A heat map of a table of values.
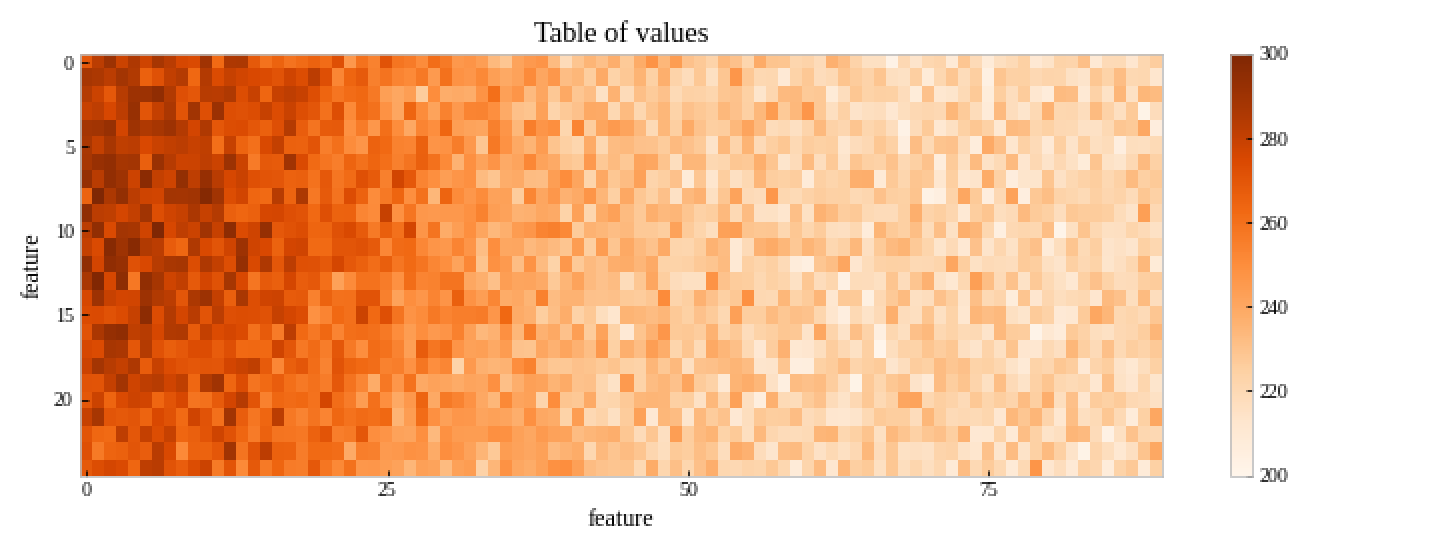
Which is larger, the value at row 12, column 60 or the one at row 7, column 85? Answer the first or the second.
the second
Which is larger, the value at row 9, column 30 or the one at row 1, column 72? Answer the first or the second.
the first
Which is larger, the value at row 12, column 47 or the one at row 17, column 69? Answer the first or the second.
the first
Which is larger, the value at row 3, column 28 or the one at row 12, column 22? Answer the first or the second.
the second
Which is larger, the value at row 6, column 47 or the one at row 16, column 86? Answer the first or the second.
the first
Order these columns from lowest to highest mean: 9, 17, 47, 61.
61, 47, 17, 9
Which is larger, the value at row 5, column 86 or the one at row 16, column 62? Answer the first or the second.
the second
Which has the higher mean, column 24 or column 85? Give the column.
24
